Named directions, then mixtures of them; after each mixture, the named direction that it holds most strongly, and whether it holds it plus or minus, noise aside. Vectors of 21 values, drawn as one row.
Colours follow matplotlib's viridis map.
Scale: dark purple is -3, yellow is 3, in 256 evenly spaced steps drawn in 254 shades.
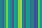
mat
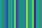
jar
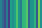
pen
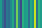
pen, plus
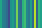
pen, plus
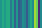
mat, minus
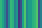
mat, minus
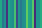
jar, plus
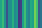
mat, minus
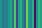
jar, plus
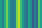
mat, plus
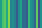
pen, minus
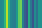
mat, plus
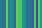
jar, minus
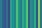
pen, plus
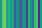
pen, minus
